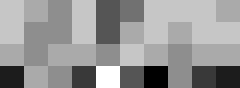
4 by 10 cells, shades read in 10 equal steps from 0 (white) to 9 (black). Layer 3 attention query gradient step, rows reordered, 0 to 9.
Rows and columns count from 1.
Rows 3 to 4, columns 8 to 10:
4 3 3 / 4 7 8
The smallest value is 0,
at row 4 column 5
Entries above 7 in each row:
0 0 0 3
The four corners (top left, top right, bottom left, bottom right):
2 3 8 8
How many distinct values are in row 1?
5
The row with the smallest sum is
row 2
